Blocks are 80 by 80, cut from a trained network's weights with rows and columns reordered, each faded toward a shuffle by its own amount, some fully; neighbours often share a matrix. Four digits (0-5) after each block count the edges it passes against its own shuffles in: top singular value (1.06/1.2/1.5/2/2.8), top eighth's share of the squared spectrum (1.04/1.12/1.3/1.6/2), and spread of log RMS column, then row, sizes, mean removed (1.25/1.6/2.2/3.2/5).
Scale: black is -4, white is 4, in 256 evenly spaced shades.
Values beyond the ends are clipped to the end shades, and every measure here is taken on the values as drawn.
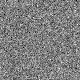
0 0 0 0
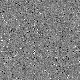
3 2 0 0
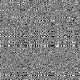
4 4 0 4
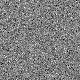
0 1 0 0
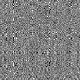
4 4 2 2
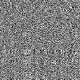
4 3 1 2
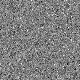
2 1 0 0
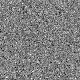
0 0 0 0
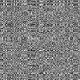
5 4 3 3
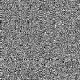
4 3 2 1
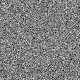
0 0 0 0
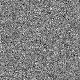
2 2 0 0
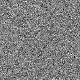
2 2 0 0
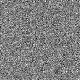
3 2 0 1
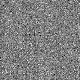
2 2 0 1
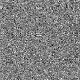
3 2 0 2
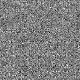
3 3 1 2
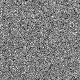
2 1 0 0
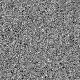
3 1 0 0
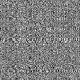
4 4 1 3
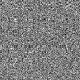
4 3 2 2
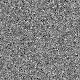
1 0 0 0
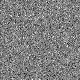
2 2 0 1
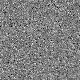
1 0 0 0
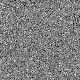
0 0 0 0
